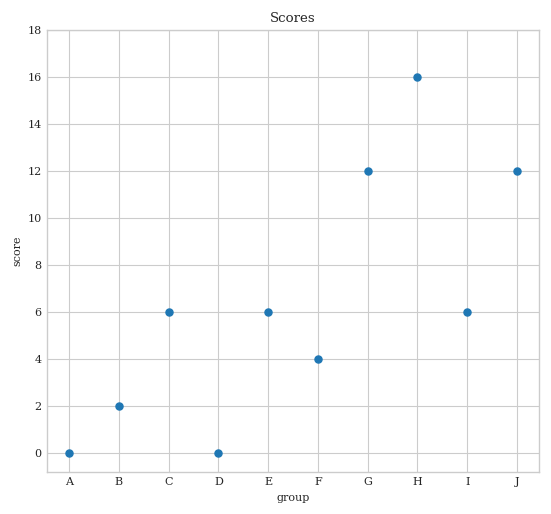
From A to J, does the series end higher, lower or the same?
higher
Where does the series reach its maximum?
H
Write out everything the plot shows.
Title: Scores
x-axis: group, ticks A B C D E F G H I J
y-axis: score, ticks 0 2 4 6 8 10 12 14 16 18
Values:
0 2 6 0 6 4 12 16 6 12
